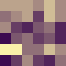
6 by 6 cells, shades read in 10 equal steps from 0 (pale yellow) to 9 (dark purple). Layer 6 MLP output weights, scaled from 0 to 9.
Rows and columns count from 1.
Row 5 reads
0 0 5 5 2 4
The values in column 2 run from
0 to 7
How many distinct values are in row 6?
5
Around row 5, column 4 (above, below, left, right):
7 7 5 2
